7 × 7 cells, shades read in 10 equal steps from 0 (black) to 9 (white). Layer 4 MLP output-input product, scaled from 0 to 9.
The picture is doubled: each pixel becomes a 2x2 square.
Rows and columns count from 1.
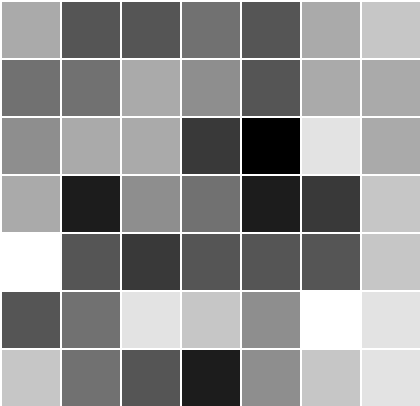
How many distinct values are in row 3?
5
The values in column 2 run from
1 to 6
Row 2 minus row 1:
-2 1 3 1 0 0 -1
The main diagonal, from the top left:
6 4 6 4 3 9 8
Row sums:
32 34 33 26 30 44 35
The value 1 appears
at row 4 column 2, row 4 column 5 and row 7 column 4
